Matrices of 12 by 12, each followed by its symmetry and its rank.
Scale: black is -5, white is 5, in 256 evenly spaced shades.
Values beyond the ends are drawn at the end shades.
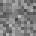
antisymmetric, full rank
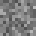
neither, full rank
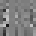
neither, rank two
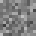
neither, full rank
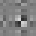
symmetric, rank one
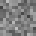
antisymmetric, full rank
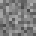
neither, full rank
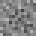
symmetric, full rank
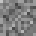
symmetric, full rank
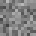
neither, full rank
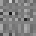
neither, rank two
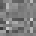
neither, rank two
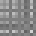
symmetric, rank one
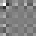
symmetric, rank one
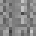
neither, rank two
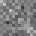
symmetric, full rank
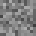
neither, full rank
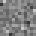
antisymmetric, full rank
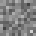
symmetric, full rank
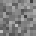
antisymmetric, full rank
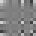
symmetric, rank one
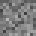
neither, full rank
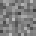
antisymmetric, full rank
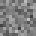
antisymmetric, full rank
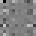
neither, rank two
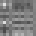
neither, rank two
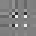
symmetric, rank one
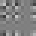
symmetric, rank one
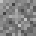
symmetric, full rank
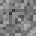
symmetric, full rank
